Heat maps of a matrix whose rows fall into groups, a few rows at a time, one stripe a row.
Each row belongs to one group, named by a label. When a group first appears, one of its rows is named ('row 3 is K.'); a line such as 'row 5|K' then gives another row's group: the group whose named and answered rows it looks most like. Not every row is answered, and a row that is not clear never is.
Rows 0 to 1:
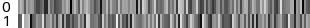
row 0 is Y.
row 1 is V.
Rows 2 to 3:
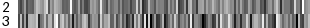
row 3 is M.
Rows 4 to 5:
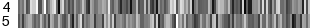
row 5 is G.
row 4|M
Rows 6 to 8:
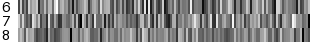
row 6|M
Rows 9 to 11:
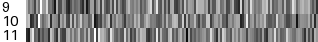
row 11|V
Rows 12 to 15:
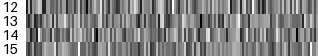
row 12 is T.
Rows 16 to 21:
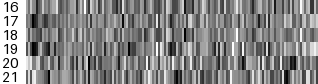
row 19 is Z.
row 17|Z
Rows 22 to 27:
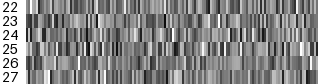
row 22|V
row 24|T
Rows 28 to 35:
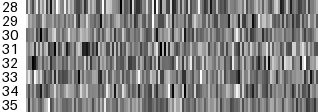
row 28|M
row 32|Z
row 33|Y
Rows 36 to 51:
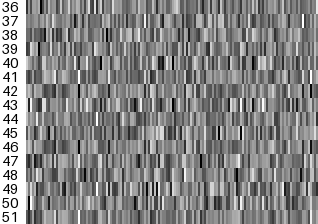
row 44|V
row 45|Z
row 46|Y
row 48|G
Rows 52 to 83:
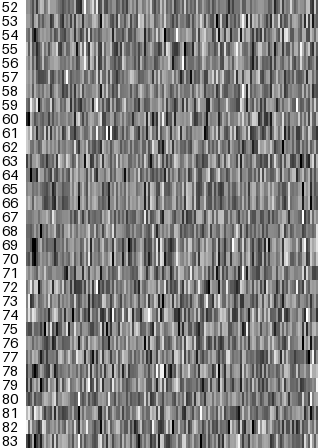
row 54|Z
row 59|V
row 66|Y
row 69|Z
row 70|Z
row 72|V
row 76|Y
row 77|G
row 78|Z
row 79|G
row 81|Y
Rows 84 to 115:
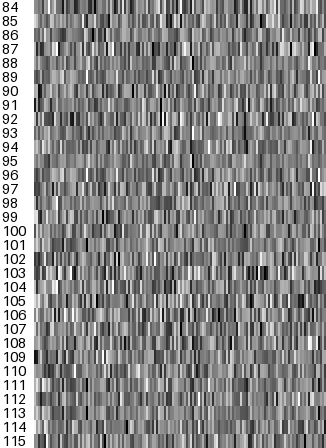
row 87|Z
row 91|T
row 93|G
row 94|Y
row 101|Y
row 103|M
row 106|M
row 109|V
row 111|Y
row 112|Z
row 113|Y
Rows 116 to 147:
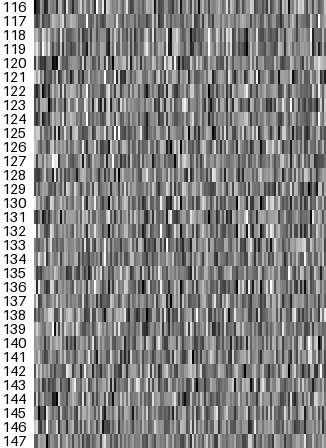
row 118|Y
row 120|Z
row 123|G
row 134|V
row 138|M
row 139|M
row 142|G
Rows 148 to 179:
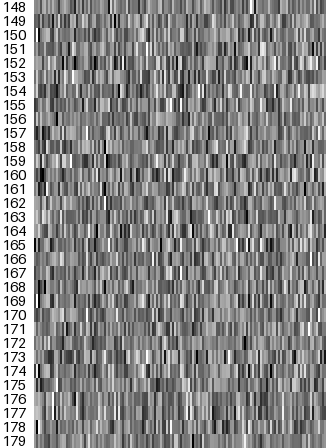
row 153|M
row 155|T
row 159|V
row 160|Z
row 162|V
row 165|T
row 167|T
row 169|T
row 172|G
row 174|T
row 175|Z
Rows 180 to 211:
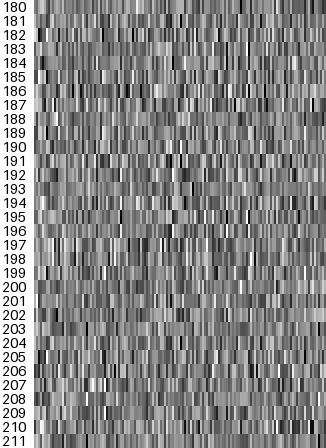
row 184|Z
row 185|V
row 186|Z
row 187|M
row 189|V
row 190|T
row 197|M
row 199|V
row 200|Z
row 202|Z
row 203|Y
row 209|V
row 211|Y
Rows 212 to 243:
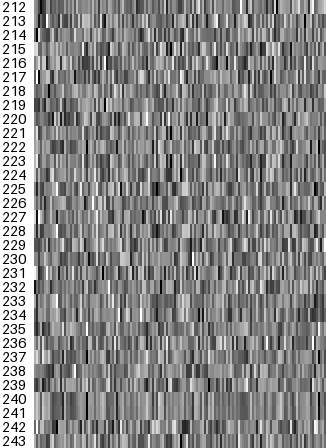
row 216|V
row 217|T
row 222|Y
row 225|Z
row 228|Z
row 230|G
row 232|T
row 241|Y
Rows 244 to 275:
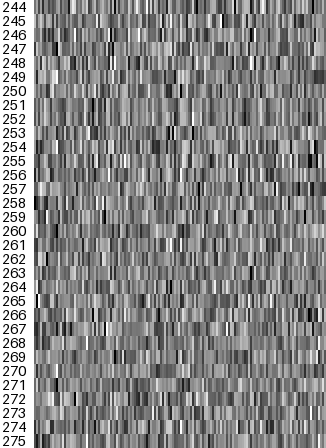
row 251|G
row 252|G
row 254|Z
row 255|G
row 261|T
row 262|V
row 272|M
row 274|T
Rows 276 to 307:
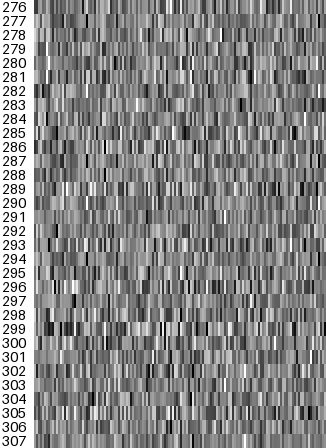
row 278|T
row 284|V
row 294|Y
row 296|M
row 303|M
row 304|G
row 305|G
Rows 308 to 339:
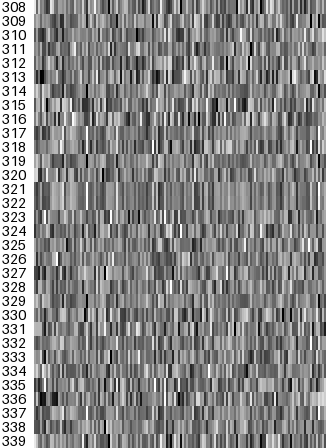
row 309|Y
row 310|Z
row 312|Z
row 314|Y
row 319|Y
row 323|M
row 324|T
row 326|Z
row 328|T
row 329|Y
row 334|Y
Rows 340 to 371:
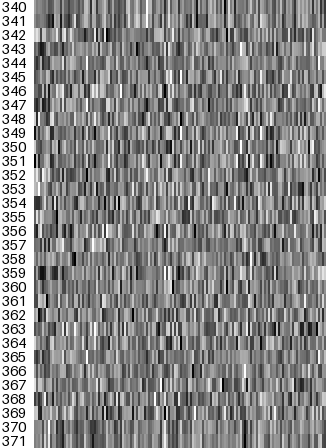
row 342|V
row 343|Z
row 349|T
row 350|Z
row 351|T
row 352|Y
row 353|V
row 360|Z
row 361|V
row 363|G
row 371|G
